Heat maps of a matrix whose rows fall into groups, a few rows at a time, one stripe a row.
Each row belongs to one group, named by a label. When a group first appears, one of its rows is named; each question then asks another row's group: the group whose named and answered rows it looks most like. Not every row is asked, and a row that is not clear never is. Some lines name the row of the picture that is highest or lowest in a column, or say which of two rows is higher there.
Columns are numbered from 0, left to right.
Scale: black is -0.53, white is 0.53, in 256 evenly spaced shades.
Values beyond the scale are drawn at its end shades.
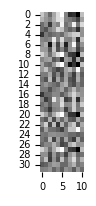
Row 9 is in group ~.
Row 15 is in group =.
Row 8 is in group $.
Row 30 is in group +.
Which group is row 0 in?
$
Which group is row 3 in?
$
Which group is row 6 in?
=
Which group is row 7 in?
=
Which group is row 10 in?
$
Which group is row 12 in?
~
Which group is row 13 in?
~
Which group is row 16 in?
+
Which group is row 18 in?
=
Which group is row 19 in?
=
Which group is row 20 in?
$
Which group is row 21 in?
~
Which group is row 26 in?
+
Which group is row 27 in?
$
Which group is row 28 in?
=
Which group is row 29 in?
=
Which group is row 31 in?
~
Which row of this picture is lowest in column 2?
6
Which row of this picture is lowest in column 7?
10
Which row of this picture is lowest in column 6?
6
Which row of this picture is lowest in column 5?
9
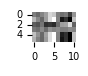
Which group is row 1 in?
$
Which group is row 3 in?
~
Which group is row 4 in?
$
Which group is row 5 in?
$
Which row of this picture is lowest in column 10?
2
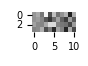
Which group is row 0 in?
=
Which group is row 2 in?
$
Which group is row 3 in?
~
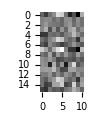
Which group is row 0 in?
$
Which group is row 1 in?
~
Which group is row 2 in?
~
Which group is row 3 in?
=
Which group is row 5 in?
$
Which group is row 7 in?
$
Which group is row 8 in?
~
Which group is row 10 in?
=
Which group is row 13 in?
$
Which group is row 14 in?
=
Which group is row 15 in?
+
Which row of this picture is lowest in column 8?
7
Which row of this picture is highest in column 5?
7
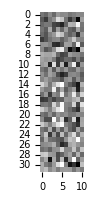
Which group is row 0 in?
~
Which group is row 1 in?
$
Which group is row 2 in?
+
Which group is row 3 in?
~
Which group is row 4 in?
$
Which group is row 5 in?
+
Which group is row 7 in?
$
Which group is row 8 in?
+
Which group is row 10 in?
=
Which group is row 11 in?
~
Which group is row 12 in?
+
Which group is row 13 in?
~
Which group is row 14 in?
$
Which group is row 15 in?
=
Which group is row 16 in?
=
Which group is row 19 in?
$
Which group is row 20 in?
~
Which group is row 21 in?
=
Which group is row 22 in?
$
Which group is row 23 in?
~
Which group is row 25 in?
+
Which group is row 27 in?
=
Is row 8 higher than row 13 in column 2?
Yes
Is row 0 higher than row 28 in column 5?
Yes
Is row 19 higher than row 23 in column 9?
No
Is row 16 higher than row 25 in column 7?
No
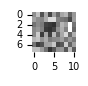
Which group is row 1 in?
$
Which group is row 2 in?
+
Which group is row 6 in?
=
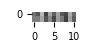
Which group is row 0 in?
~
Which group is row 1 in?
~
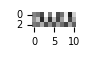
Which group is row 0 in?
=
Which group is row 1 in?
=
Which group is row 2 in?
~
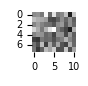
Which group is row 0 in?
=
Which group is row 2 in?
~
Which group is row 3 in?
$
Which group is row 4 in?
~
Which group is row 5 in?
+
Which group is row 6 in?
~
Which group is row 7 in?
=
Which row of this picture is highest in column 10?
0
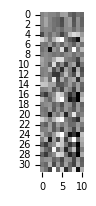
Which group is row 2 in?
~
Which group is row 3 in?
~
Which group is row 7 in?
=
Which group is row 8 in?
~
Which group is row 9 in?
$
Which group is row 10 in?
=
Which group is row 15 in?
~
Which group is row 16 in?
$
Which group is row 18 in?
~
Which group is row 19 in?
~
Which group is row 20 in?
=
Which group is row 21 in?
$
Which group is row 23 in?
~
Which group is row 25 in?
=
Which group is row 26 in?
$
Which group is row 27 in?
=
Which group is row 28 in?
$
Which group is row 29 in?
~
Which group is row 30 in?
~
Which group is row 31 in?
=
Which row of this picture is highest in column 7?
4
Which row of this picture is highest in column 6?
12
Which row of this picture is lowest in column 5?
11
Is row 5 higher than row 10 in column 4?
Yes
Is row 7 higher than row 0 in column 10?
Yes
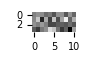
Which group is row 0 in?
~
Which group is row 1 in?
=
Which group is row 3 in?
$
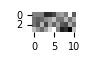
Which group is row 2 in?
~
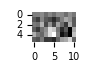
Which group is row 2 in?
~
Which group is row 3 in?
$
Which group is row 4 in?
$
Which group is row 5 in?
+
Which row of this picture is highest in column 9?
5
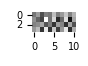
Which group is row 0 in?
=
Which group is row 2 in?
~
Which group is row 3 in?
=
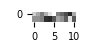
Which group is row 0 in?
$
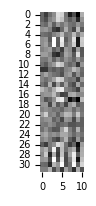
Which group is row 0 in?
$
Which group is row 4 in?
=
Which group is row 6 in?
=
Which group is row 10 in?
$
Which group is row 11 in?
+
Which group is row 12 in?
~
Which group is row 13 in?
$
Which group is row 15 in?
$
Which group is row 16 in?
+
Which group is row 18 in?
=
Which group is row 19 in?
~
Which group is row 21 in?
~
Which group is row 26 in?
$
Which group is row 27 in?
=
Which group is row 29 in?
=
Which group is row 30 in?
=
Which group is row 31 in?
~
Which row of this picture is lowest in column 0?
11
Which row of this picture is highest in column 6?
23
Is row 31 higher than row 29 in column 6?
Yes
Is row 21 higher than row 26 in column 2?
Yes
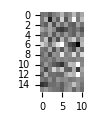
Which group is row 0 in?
=
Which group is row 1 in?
=
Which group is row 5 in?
=
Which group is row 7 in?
~
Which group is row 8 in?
=
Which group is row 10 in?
+
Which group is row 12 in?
+
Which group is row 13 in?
~
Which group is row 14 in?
+
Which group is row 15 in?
~
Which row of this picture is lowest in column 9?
6
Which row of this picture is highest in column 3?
11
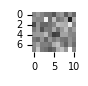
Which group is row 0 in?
~
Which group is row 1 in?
=
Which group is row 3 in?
=
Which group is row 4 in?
+
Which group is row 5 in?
~
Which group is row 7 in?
+
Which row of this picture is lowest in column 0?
2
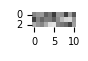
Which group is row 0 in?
~
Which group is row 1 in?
+
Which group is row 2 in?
$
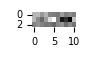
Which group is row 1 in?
$
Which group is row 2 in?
~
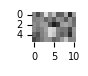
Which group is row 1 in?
~
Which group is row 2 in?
+
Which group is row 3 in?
$
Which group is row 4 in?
$
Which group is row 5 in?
+
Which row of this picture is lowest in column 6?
2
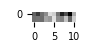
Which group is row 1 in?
=
